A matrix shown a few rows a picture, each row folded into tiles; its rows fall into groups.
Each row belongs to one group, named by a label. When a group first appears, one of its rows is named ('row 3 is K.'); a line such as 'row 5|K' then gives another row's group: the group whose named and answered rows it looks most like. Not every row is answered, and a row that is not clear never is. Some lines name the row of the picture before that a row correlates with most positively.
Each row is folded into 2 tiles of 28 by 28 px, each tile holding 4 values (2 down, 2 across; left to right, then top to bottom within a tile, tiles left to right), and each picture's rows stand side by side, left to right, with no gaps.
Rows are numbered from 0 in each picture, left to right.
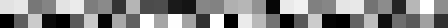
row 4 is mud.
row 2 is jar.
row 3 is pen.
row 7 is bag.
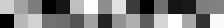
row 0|mud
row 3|pen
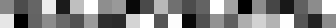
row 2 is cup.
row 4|cup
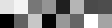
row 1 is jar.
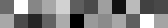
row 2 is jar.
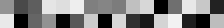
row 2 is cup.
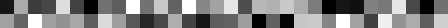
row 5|mud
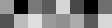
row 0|cup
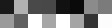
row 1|pen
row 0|jar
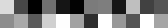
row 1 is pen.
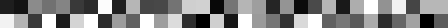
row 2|jar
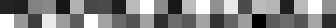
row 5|bag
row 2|bag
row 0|pen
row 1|jar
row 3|bag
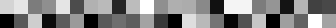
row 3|mud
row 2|bag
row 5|jar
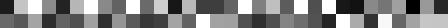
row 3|jar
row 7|cup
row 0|bag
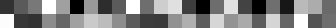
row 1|cup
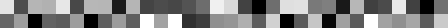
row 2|jar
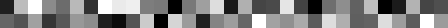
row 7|jar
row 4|jar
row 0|bag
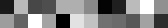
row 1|mud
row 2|bag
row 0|jar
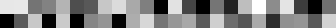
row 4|bag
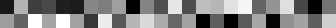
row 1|pen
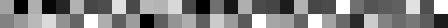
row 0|cup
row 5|jar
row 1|jar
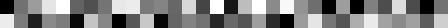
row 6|cup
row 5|mud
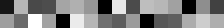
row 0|jar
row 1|mud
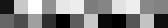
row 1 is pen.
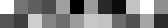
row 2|bag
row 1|cup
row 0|mud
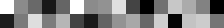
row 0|mud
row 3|mud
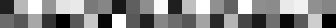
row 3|bag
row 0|bag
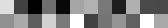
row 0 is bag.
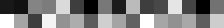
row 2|jar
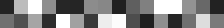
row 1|pen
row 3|mud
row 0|bag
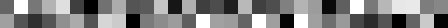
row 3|jar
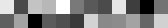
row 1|mud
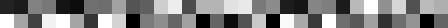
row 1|pen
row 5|pen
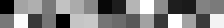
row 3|pen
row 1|mud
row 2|bag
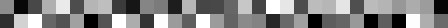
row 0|cup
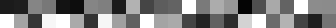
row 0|pen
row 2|jar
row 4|cup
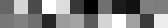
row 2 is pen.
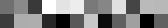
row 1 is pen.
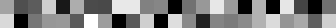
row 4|cup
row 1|jar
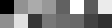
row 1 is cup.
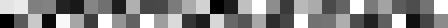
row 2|jar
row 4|bag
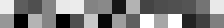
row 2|jar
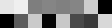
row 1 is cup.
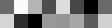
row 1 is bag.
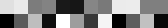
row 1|pen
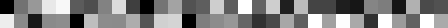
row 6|pen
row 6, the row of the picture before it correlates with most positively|1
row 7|jar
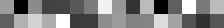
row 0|cup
